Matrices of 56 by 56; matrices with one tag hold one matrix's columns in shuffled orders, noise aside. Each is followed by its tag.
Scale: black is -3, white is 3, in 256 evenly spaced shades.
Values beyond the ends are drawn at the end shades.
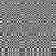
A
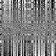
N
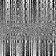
N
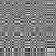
A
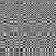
A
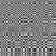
A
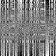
N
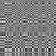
A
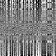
N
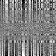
N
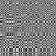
A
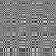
A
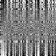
N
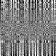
N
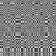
A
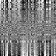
N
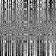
N
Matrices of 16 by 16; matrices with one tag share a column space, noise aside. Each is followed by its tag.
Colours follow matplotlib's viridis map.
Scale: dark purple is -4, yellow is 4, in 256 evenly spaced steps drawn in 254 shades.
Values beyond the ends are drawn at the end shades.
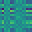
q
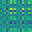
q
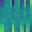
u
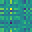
q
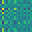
q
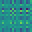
q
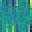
u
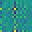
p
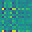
p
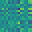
q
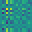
q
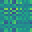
q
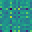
p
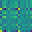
p
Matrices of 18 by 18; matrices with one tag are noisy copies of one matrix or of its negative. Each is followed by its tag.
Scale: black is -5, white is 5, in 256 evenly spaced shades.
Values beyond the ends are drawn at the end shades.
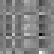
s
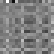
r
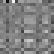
r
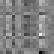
s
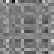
r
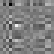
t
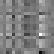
s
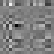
t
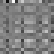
r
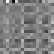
r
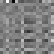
r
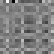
r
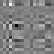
t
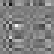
t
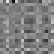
r
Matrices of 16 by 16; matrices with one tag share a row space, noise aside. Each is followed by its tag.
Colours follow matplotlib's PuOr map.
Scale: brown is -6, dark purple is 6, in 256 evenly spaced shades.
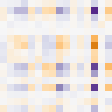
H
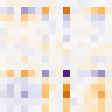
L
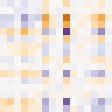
L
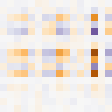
H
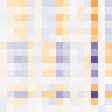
H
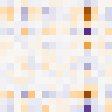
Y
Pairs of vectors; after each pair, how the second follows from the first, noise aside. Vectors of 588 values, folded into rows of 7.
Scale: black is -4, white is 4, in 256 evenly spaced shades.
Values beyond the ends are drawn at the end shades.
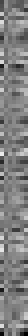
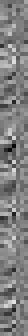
wrapped around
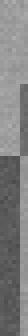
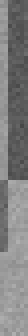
reversed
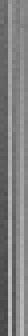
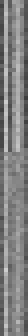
wrapped around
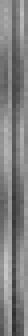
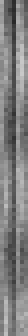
reversed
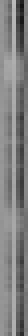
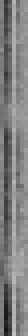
reversed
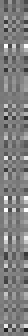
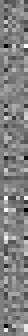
sign-scrambled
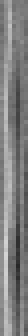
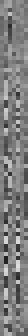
sign-scrambled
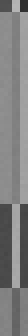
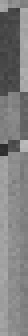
wrapped around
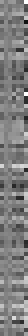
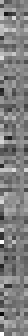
reversed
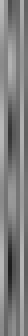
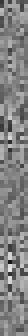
sign-scrambled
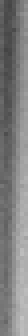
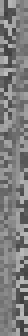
sign-scrambled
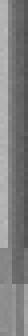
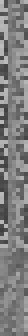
sign-scrambled
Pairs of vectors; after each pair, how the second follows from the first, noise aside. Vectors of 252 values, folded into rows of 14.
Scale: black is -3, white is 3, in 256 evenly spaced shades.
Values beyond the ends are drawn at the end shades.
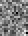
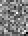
sign-scrambled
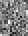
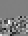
partly zeroed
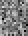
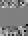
partly zeroed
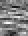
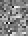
sign-scrambled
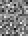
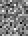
negated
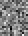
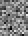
sign-scrambled
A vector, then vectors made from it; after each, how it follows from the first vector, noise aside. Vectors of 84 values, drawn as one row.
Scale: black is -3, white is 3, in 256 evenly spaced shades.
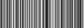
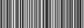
copied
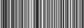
reversed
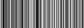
reversed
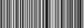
copied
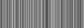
shrunk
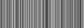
shrunk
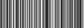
copied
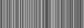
shrunk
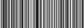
reversed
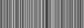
shrunk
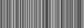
shrunk
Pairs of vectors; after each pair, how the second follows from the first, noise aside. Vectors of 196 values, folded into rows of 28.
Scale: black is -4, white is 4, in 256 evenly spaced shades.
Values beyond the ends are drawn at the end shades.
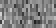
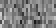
copied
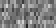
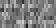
copied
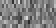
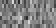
negated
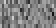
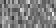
negated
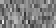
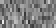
copied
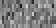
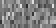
negated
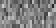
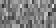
negated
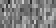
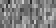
copied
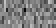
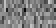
copied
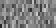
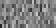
copied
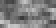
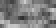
copied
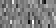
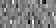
copied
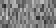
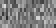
negated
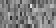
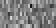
negated
